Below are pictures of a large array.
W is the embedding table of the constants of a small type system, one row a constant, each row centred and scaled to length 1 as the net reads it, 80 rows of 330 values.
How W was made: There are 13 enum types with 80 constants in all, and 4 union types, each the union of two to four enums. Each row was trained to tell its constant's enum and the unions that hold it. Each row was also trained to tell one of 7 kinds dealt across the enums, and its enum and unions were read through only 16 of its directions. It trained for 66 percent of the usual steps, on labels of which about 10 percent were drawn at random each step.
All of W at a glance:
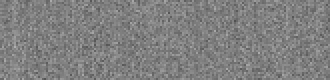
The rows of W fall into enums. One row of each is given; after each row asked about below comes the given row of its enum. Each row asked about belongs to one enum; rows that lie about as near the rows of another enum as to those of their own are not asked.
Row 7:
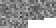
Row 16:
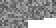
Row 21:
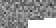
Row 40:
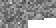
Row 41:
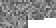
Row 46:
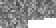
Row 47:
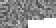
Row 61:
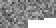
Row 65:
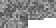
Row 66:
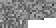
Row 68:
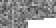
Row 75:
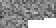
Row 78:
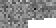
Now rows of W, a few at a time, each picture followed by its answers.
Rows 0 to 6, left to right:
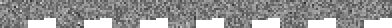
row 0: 66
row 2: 7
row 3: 41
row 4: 16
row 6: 61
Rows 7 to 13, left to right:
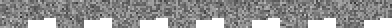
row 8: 41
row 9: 16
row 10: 46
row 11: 46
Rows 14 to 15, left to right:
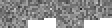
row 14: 46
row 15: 7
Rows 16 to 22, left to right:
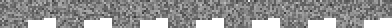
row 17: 75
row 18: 61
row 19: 66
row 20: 66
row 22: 7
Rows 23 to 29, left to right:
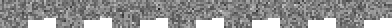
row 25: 65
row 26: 16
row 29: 66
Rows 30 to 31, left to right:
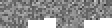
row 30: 21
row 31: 47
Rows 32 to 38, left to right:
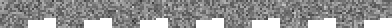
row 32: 21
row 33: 61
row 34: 68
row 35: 40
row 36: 66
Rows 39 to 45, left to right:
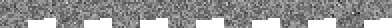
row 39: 16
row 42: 46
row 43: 40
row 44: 40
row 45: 40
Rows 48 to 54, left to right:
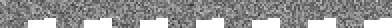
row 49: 46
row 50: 21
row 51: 61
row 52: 40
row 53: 21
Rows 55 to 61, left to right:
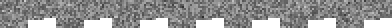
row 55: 16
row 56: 21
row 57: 65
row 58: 78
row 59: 21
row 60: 78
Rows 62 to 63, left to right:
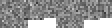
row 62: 66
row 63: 68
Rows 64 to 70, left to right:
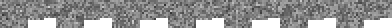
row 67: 61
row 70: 65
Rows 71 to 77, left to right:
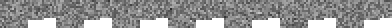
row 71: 68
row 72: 46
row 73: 61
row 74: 7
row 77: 65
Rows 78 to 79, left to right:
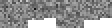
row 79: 40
